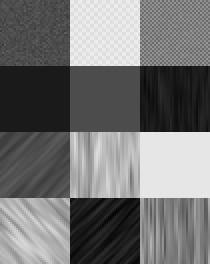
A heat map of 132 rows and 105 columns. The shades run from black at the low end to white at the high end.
The table splits into 4 rows of 3 panels. Panel 1,1: low, fine-grained, faint in contrast. Panel 1,2: very high, checkered, faint in contrast. Panel 1,3: middling, checkered. Panel 2,1: very low, flat. Panel 2,2: low, flat. Panel 2,3: very low, streaked downward, faint in contrast. Panel 3,1: low, slanting up to the right, faint in contrast. Panel 3,2: high, streaked downward. Panel 3,3: very high, flat. Panel 4,1: high, slanting down to the right. Panel 4,2: very low, slanting up to the right, faint in contrast. Panel 4,3: middling, streaked downward.
